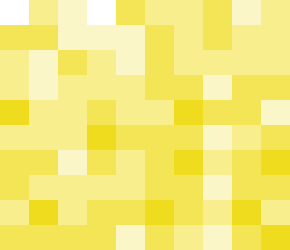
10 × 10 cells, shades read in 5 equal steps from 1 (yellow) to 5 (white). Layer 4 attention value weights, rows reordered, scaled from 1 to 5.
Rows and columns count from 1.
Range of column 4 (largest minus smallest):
4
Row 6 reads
3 3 3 1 2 2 2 4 3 2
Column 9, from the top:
4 3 3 2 2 3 2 2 1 2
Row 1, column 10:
3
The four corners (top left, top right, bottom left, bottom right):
5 3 2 1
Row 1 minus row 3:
2 -1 2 2 -2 1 0 -1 1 0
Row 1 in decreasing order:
5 5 4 4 3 3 3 3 2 2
